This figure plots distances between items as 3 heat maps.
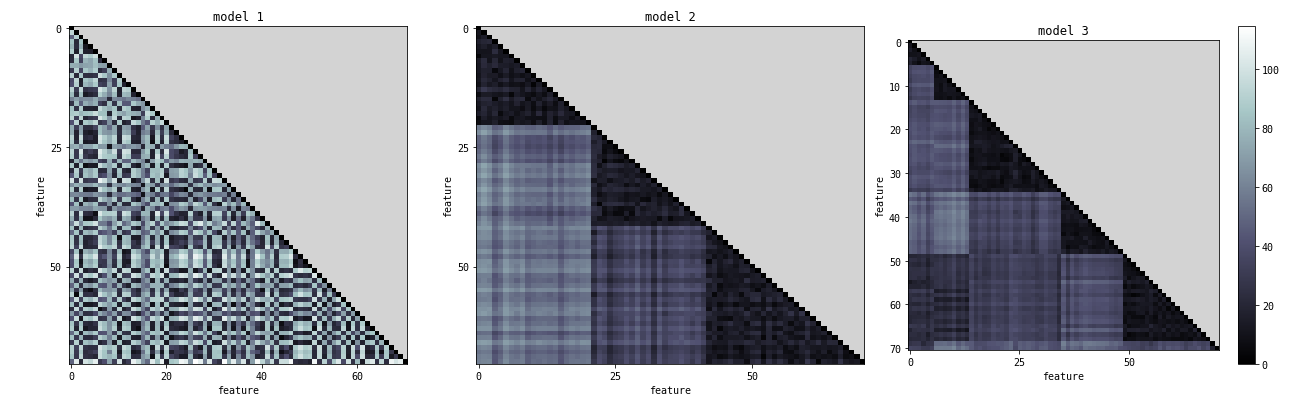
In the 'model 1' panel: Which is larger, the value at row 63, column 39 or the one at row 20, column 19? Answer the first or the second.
the second
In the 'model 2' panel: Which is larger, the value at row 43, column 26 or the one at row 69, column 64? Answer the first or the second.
the first
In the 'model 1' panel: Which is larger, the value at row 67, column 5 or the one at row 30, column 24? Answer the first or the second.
the second
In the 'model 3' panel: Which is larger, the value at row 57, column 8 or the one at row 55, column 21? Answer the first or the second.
the second
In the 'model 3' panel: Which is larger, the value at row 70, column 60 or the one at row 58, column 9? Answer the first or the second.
the first
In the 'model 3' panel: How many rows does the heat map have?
71
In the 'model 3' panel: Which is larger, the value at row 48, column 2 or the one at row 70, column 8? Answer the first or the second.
the second
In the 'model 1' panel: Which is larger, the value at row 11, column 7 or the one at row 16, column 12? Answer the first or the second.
the second
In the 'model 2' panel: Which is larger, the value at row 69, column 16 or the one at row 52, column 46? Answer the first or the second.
the first
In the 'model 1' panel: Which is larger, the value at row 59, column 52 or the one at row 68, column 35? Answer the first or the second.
the second
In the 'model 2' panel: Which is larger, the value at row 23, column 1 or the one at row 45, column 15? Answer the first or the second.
the first
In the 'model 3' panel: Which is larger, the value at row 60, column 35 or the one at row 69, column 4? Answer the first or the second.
the first
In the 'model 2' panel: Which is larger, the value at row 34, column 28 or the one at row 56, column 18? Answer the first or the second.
the second
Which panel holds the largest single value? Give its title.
model 1
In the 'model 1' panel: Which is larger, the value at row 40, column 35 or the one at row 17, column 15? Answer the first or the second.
the second
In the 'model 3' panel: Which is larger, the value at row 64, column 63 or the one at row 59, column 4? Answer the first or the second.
the second
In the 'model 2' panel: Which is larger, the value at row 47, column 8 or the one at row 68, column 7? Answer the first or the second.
the first
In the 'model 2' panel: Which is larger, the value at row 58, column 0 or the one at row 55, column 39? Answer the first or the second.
the first
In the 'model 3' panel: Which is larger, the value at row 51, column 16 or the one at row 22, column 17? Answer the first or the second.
the first
